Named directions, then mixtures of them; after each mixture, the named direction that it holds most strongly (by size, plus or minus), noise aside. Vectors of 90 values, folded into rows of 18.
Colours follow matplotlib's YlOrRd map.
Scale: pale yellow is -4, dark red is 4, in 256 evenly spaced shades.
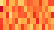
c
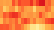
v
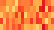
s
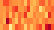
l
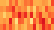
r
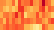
s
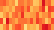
s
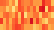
s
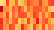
c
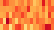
l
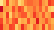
c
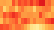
v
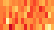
l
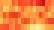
v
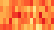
r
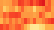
v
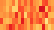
s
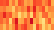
r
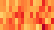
s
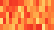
s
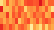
c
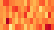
l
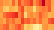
v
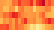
v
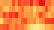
v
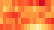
v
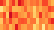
c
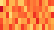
c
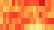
v
